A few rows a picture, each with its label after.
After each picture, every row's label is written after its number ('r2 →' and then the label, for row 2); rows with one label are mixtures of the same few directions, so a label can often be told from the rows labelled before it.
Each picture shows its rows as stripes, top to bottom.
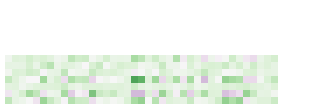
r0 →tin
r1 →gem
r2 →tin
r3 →tin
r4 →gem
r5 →tin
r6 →tin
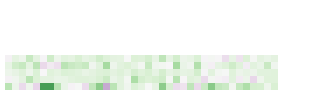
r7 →tin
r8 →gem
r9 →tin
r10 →tin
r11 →gem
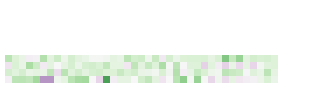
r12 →tin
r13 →tin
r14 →gem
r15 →gem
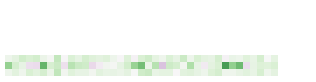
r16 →gem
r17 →tin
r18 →gem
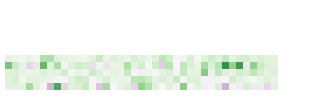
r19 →gem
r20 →tin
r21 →tin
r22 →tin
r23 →gem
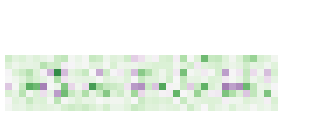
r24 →tin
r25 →gem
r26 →gem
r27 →gem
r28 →tin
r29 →gem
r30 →gem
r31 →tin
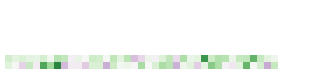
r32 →tin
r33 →gem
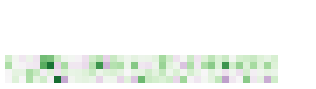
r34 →gem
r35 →gem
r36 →tin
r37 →gem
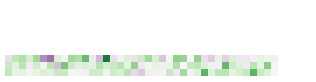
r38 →gem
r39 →gem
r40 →tin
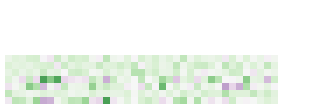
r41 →gem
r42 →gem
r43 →tin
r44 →gem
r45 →tin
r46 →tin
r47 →gem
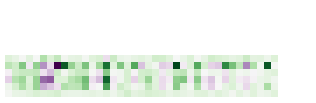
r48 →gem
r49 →gem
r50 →gem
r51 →gem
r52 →gem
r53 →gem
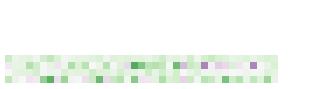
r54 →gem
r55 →tin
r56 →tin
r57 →gem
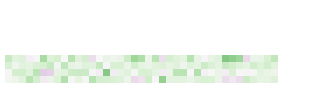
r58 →tin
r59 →gem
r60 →gem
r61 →tin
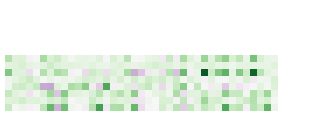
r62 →tin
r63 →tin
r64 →tin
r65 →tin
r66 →gem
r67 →gem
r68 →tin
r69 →gem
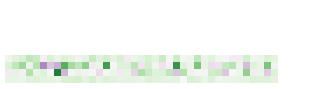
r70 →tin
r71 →gem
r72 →gem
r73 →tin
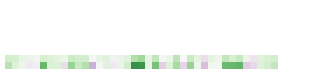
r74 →tin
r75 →tin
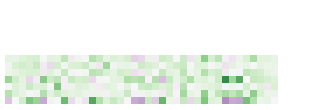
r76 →tin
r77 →gem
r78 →tin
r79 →tin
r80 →gem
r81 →tin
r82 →tin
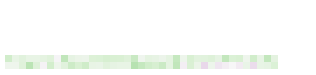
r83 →gem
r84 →tin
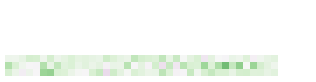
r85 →tin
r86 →tin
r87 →gem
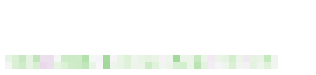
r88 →gem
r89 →gem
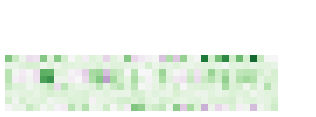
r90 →tin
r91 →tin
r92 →gem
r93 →gem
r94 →gem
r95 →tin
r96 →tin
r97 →tin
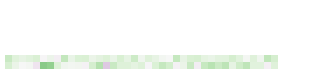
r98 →gem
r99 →gem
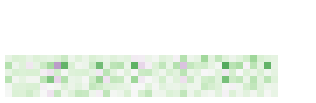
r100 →tin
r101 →gem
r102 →gem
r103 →gem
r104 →tin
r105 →gem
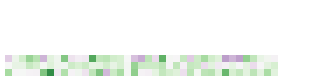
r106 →tin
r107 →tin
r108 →gem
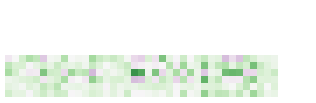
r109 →tin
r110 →tin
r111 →tin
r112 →tin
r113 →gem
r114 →tin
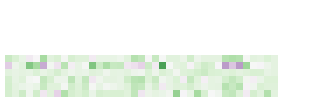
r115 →tin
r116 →tin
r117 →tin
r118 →tin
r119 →tin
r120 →gem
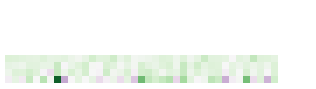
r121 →tin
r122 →gem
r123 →gem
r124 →gem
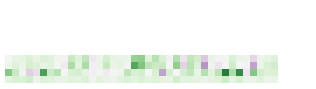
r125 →tin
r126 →tin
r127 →tin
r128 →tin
